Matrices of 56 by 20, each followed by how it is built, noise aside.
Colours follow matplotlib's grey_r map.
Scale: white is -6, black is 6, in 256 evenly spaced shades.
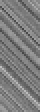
Toeplitz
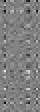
low rank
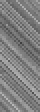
Toeplitz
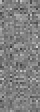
low rank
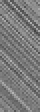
Toeplitz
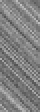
Toeplitz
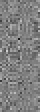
low rank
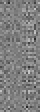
low rank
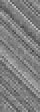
Toeplitz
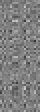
low rank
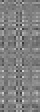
low rank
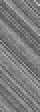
Toeplitz
